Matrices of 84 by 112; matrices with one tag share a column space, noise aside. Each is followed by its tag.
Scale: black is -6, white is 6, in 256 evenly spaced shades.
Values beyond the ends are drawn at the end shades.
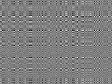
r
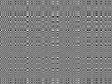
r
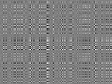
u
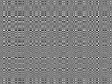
r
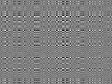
r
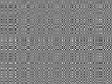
u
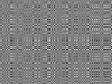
u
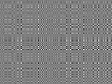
u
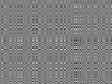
u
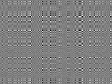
r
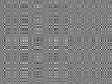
u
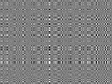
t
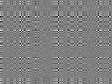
r
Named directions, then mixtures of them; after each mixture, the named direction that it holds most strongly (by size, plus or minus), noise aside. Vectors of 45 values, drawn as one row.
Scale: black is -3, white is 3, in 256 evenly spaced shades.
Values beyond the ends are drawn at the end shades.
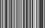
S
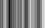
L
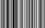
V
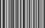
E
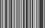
S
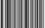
E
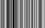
V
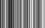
L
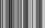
L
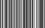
S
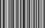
E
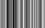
V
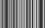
S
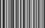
E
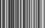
E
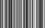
S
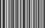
E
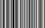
V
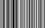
V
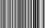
S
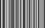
E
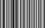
E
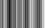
L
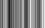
L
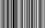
V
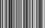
S
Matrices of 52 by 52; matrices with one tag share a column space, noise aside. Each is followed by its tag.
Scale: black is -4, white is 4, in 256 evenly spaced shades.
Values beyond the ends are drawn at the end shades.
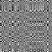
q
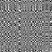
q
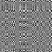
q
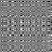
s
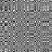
q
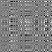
s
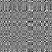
q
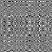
s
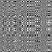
s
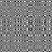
s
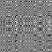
s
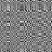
q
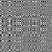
s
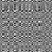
q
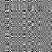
q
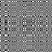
s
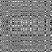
s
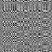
q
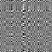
q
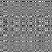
s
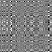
s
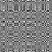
q
